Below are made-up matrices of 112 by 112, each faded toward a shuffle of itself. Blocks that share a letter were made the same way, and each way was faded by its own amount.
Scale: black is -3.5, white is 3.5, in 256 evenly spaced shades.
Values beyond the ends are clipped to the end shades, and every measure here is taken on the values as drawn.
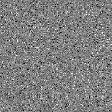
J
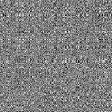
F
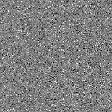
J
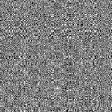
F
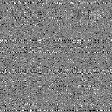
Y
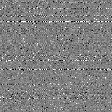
Y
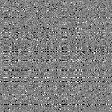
Y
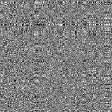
F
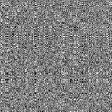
F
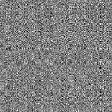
F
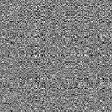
F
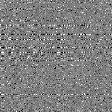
Y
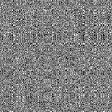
F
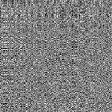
F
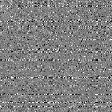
Y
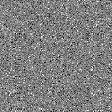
J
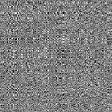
F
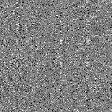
J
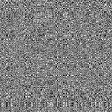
F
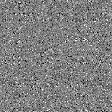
J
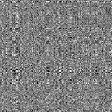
F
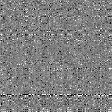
Y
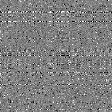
Y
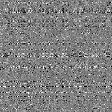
Y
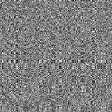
F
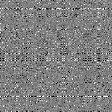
Y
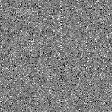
J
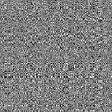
F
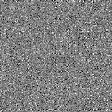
J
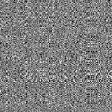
F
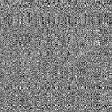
F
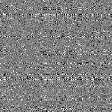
Y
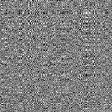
F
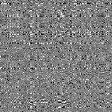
Y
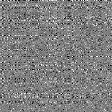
Y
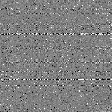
Y
